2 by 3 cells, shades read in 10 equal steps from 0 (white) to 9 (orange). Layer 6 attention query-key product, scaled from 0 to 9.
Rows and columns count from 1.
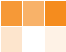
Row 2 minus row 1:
-6 -6 -8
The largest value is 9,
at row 1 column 3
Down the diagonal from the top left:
8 0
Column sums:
10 6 10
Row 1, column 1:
8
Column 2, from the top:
6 0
